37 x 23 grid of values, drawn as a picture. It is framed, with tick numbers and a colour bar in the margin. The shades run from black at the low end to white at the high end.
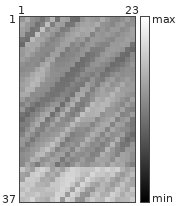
The grain runs diagonally up to the right. The bottom part is higher, past a seam about 80% of the way down. Overall the values sit about 60% of the way up the scale.
